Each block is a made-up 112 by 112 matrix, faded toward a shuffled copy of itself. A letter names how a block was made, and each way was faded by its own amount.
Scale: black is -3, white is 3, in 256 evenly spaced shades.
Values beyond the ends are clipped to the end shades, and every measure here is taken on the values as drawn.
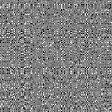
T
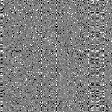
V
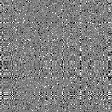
T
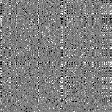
T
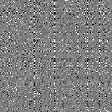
V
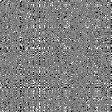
T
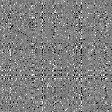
T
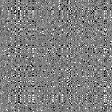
T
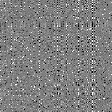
V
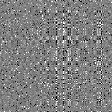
V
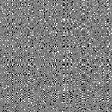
V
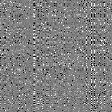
V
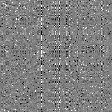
V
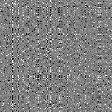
V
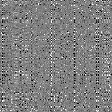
T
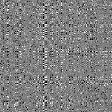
T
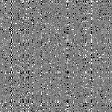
T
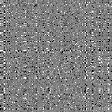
T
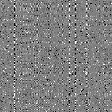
V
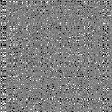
T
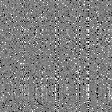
V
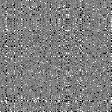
T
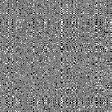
T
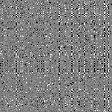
T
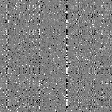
V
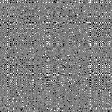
T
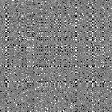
T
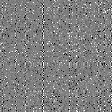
V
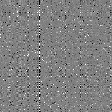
V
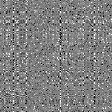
V
